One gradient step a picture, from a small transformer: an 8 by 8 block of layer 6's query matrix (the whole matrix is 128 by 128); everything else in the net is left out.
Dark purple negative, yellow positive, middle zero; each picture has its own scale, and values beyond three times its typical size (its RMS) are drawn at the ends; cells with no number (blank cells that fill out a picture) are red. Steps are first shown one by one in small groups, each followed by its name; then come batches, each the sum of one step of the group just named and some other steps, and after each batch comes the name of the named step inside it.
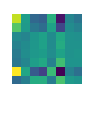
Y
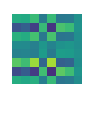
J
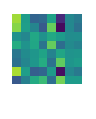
Y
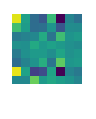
Y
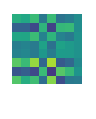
J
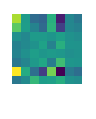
Y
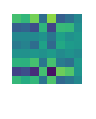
J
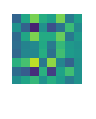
J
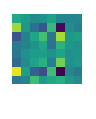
Y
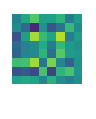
J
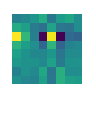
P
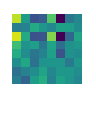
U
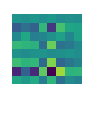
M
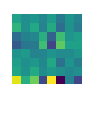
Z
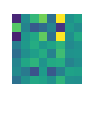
M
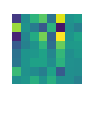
Z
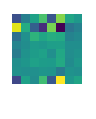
P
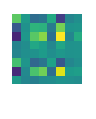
U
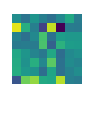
Z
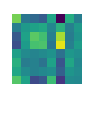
P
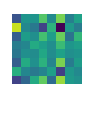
U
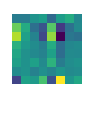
P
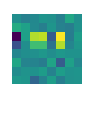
P
